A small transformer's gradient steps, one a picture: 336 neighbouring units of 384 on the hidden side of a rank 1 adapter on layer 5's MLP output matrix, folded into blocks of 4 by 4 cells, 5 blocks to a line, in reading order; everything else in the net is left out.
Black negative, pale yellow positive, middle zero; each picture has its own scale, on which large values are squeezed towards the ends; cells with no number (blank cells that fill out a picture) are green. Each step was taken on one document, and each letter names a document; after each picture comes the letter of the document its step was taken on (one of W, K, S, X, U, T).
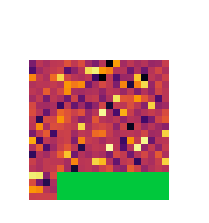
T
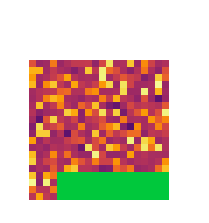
T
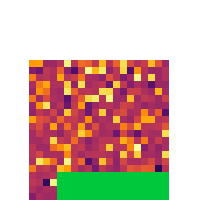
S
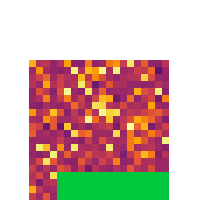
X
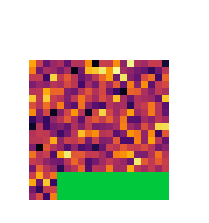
X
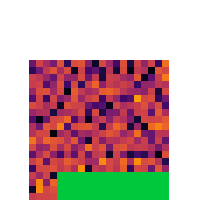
X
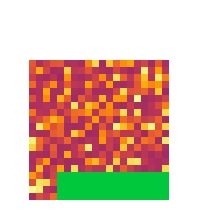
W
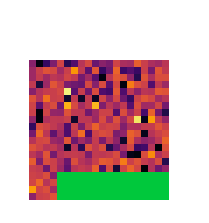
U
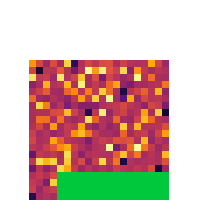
S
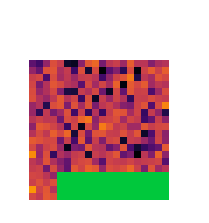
U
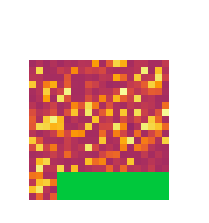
W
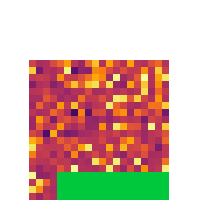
T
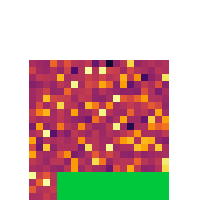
T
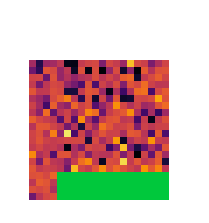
U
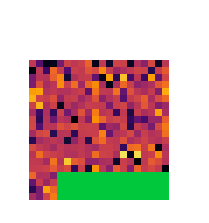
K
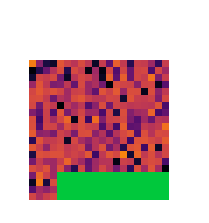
K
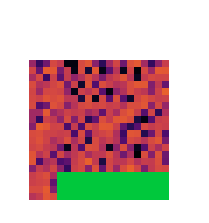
U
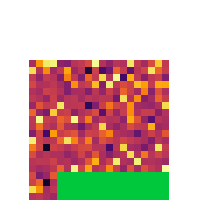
T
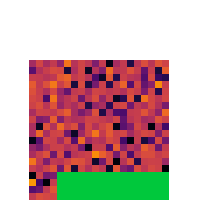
T
